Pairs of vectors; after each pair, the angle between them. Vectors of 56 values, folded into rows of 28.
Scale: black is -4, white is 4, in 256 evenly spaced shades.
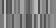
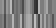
nearly opposite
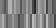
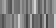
nearly opposite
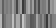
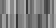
orthogonal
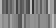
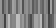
orthogonal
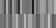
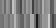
partly aligned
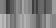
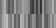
partly aligned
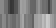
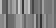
orthogonal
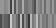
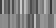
orthogonal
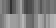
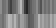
nearly parallel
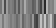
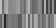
partly opposed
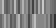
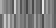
partly aligned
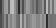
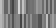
nearly opposite
